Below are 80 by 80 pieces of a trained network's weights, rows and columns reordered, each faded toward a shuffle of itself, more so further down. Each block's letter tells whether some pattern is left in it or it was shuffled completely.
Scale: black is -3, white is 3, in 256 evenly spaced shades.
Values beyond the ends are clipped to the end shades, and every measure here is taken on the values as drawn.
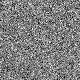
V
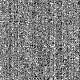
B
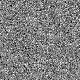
B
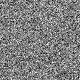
V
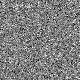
V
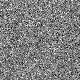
V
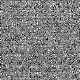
B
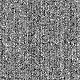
B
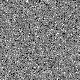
V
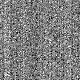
B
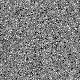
V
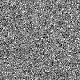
V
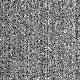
B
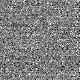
B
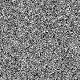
B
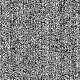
B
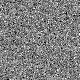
V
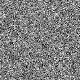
B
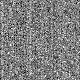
B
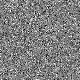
V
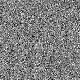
B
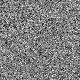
V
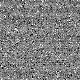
B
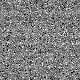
B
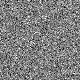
V
